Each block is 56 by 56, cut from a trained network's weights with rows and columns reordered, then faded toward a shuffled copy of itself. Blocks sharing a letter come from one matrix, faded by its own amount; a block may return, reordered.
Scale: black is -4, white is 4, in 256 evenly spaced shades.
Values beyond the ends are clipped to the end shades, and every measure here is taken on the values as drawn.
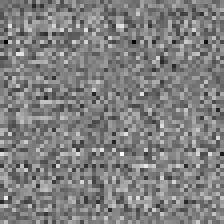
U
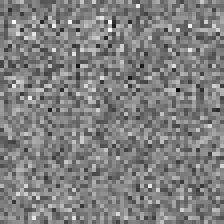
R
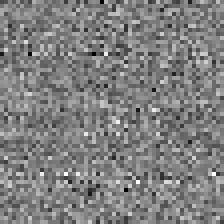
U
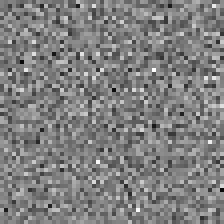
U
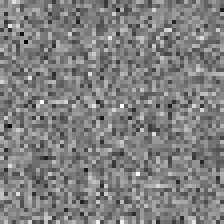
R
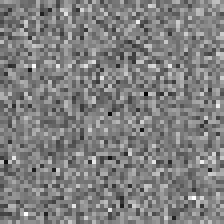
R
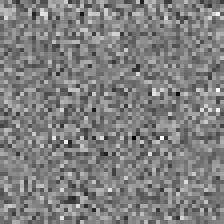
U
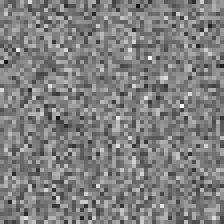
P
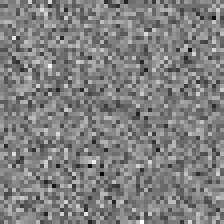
P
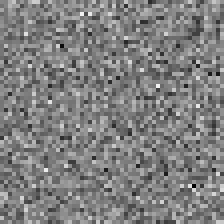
P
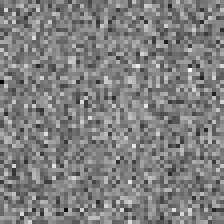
R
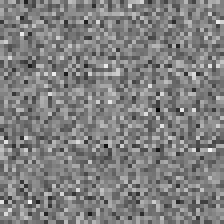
U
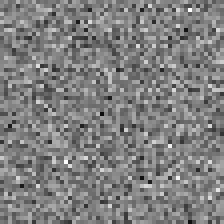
U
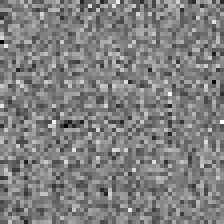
U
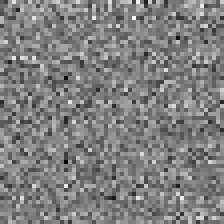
U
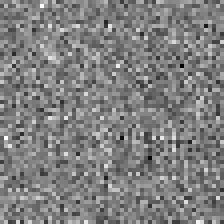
R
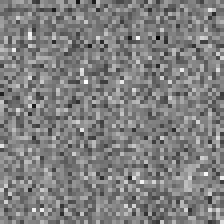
R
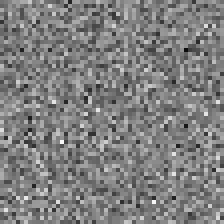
P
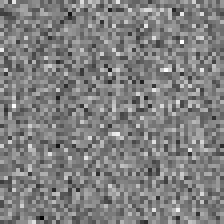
R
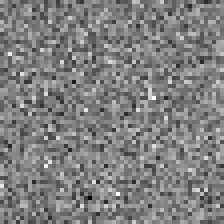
P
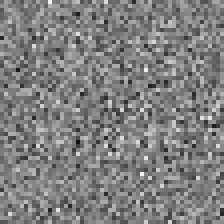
P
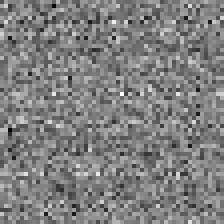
U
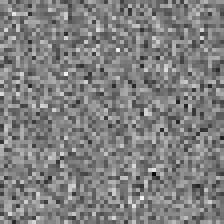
P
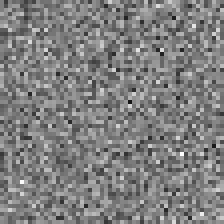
P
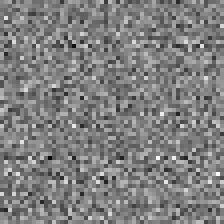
U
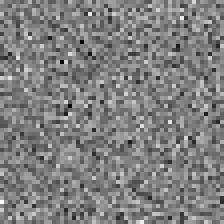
P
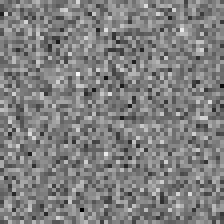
P
